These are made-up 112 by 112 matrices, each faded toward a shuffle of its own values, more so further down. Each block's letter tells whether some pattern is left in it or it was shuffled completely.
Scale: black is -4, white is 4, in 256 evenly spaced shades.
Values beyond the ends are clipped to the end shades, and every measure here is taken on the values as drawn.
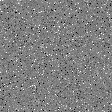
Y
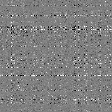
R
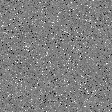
Y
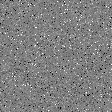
Y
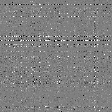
R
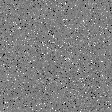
Y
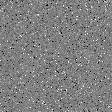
Y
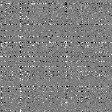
R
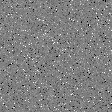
Y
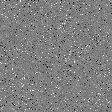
Y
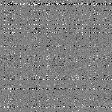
R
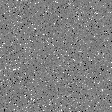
Y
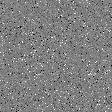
Y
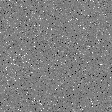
Y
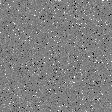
Y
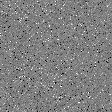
Y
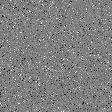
Y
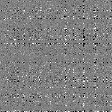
R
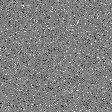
Y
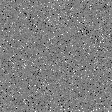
Y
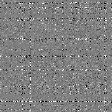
R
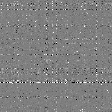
R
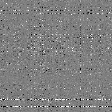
R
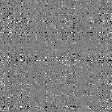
R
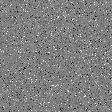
Y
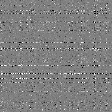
R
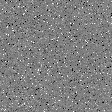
Y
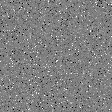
Y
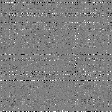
R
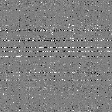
R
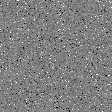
Y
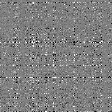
R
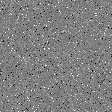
Y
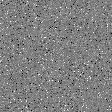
Y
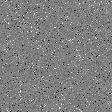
Y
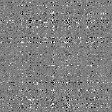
R
